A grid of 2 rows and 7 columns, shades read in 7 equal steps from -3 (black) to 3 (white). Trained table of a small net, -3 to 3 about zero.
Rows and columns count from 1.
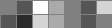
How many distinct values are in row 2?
5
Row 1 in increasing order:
-1 -1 0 0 1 2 3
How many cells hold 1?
2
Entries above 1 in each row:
2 1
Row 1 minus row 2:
1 1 1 0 0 0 2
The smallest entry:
-2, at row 2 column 2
